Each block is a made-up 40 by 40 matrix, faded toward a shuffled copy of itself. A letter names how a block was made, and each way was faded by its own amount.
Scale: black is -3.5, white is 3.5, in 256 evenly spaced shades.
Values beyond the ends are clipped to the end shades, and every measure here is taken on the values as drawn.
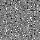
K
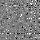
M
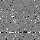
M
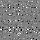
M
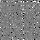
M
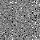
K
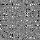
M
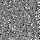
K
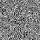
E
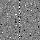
K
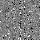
K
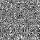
E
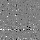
M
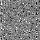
K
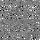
M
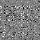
M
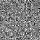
E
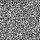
E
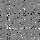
M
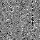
K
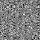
E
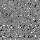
M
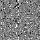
K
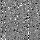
K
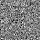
E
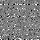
M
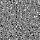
E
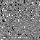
M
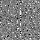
K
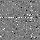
M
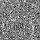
E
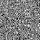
E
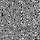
K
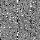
K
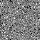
E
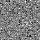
K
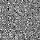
E
